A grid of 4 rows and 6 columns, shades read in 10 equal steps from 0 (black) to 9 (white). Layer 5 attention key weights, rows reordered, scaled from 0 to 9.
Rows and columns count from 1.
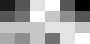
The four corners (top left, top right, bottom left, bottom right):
1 0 6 9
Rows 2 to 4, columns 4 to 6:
7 5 3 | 8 8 7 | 4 8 9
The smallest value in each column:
1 3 7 4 3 0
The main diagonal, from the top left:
1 4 7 4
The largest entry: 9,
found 3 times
